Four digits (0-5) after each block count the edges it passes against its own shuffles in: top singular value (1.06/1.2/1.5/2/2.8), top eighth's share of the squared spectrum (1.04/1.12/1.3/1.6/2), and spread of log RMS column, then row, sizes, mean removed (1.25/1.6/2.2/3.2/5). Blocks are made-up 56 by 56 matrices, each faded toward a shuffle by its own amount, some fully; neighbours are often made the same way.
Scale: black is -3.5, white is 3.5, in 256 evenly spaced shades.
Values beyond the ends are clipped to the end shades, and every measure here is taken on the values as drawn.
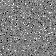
0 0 0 0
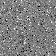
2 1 0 0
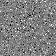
2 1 0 0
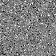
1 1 0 0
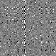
4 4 2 1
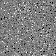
2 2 0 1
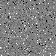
1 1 0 0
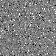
2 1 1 0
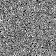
0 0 0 0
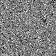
0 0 0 0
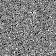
0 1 0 0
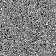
0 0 0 0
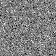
0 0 0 0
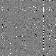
3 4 2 1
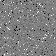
0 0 0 0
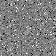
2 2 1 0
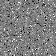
1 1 0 0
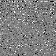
3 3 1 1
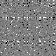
4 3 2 2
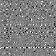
4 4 1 2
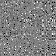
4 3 2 1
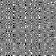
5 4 3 2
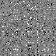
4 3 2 1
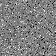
2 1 0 0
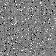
2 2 0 0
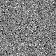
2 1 0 0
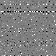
4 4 1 2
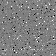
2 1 0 0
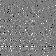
3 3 0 2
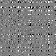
4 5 3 3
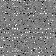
3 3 1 2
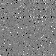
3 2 1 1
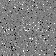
2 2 0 1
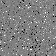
1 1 0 1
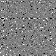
3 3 1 2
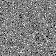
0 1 0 0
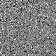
2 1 0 0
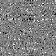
3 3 1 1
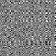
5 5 3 3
